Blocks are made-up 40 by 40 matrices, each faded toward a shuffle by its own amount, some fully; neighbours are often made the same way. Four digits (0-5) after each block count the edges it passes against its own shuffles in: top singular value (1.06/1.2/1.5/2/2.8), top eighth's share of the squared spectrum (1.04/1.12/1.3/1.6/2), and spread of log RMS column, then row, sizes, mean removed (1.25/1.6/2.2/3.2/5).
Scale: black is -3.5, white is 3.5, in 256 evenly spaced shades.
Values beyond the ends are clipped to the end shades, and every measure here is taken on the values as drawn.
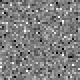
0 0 0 0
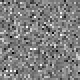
0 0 0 0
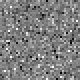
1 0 0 0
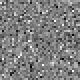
2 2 1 0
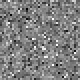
0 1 1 0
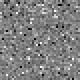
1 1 0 0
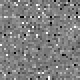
1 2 0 1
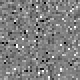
2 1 0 0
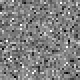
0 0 0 0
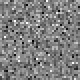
1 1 0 0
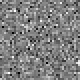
0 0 0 0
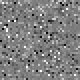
0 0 0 0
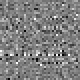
4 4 2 2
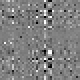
4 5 3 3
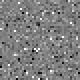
2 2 0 0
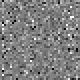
2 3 1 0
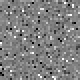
0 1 0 0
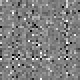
4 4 2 1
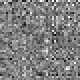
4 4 2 2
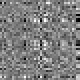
4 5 3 3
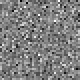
0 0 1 0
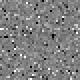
0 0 0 0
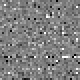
2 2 0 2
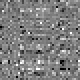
4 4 2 2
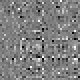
4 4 2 2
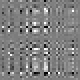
5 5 4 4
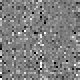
3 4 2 1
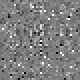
2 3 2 0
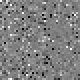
3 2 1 0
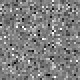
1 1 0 0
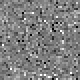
0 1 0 0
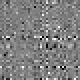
4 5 2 2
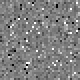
1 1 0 0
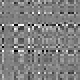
4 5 3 3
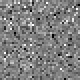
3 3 1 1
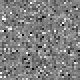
0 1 0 0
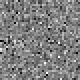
0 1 0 0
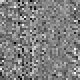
1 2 3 0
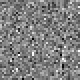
1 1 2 0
